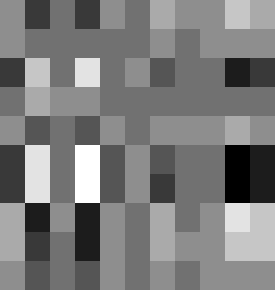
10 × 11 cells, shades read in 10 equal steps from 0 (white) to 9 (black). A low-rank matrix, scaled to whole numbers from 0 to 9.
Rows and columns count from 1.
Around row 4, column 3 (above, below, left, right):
5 5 3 4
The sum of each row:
48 50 55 51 49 56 57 47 47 51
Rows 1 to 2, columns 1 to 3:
4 7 5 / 4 5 5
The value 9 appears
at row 6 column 10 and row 7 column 10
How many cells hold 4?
32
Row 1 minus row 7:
-3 6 0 7 -2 1 -4 -1 -1 -7 -5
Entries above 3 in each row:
8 11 9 10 10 9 9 7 7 11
